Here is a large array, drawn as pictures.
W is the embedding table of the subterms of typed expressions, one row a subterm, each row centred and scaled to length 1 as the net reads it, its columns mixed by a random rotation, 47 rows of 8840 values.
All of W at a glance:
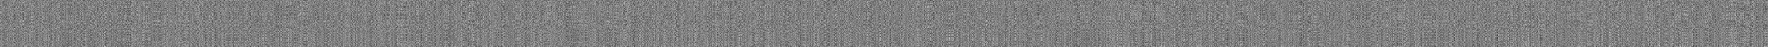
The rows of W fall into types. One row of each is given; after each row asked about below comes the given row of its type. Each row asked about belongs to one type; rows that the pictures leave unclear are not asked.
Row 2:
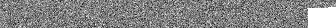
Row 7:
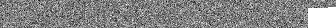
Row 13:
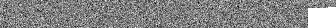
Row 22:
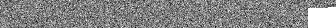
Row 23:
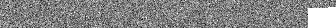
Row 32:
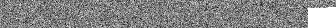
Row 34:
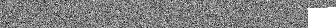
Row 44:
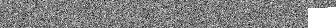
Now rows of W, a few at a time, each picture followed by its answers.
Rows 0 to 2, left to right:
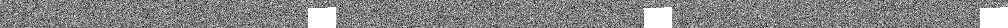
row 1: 13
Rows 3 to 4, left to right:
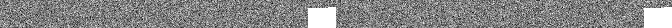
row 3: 23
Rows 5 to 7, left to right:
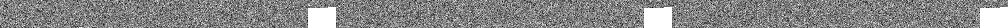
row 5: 13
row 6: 7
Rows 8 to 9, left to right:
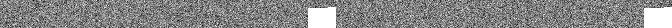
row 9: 44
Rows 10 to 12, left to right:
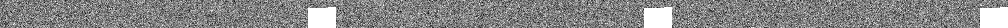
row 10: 34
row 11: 2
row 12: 13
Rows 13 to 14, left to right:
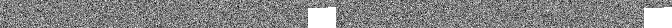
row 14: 34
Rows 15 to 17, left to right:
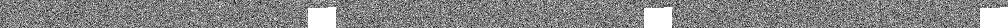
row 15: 7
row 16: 22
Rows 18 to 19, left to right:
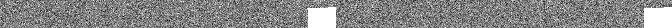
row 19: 22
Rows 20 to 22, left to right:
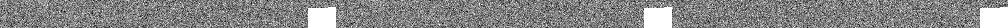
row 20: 2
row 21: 2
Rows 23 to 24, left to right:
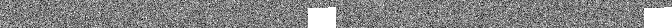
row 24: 2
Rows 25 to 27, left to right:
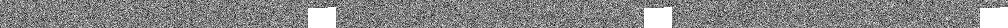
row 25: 44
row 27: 7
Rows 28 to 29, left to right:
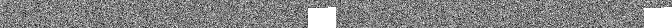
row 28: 13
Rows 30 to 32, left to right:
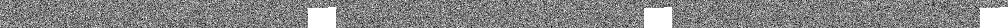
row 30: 23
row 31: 22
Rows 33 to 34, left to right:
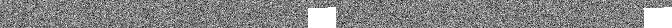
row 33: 44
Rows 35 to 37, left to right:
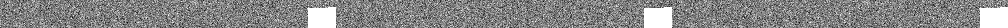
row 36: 44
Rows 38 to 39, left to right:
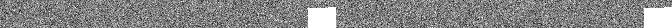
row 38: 23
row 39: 23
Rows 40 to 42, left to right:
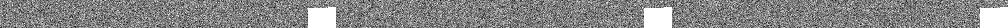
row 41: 44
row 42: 2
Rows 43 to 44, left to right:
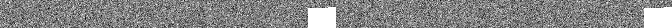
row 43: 23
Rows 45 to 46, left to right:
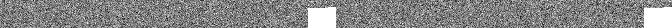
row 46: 32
